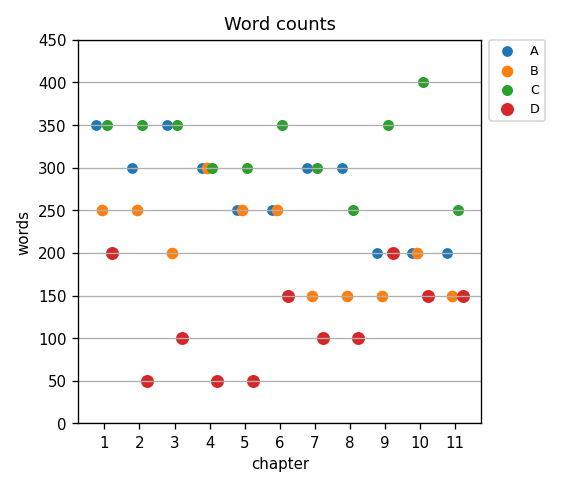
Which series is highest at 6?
C
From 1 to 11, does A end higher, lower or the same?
lower
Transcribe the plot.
Title: Word counts
x-axis: chapter, ticks 1 2 3 4 5 6 7 8 9 10 11
y-axis: words, ticks 0 50 100 150 200 250 300 350 400 450
Legend: A, B, C, D
Values:
A: 350 300 350 300 250 250 300 300 200 200 200
B: 250 250 200 300 250 250 150 150 150 200 150
C: 350 350 350 300 300 350 300 250 350 400 250
D: 200 50 100 50 50 150 100 100 200 150 150
